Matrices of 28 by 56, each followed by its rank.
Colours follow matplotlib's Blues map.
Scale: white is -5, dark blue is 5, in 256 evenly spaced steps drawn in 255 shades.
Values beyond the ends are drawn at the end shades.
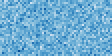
full rank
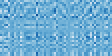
three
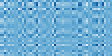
two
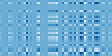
one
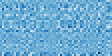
five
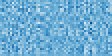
five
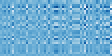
two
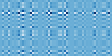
one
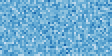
full rank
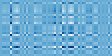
one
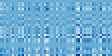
two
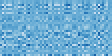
three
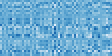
three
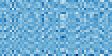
three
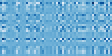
two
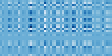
one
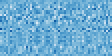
five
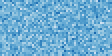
full rank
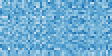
five
